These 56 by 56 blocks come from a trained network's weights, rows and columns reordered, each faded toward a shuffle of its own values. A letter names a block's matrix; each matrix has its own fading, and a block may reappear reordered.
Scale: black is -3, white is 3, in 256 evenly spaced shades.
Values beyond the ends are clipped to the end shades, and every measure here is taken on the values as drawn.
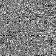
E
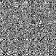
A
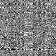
A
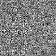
E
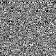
E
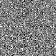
E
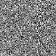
E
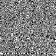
E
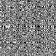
A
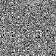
E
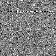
E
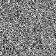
E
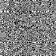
A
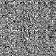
A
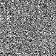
E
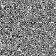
E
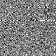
E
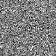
E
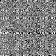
A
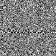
E
